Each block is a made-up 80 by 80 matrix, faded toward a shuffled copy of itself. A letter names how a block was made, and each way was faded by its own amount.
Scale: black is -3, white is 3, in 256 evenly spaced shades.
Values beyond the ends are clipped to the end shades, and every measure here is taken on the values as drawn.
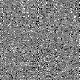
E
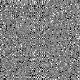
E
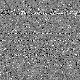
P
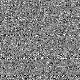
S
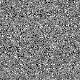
S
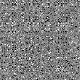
E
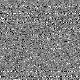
P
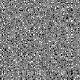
E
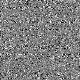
P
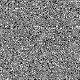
P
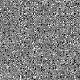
E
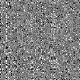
E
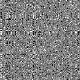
E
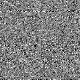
S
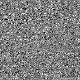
S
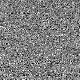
S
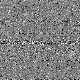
P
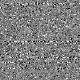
P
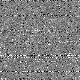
P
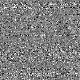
P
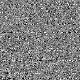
S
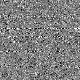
S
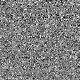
S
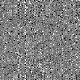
E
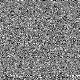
S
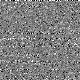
P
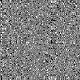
E
